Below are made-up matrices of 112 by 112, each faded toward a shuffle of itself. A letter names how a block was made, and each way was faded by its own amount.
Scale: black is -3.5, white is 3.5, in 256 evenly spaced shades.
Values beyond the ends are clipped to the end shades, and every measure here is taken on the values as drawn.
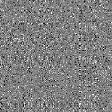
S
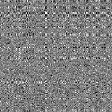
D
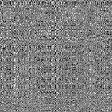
D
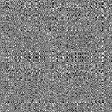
D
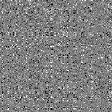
S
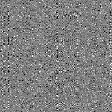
S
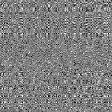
D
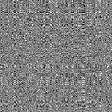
D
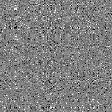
S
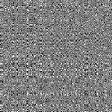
D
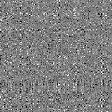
S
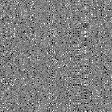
S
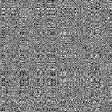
D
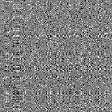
D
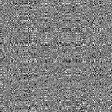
D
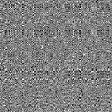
D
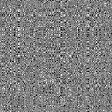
D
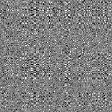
D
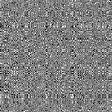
D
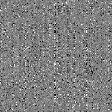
S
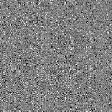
S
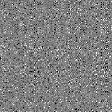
S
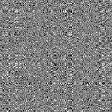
D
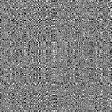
D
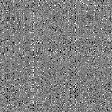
S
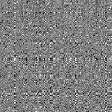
D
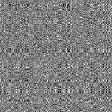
D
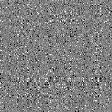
S
